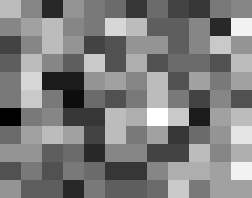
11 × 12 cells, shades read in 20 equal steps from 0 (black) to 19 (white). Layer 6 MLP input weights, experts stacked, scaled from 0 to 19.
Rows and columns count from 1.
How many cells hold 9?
15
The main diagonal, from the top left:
14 12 14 7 11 6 13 12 5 13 12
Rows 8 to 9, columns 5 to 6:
5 14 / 3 10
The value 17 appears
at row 8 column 12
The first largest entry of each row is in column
1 12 11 5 2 2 8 12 10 12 9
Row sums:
95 130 116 114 115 101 116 126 107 112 107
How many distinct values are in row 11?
7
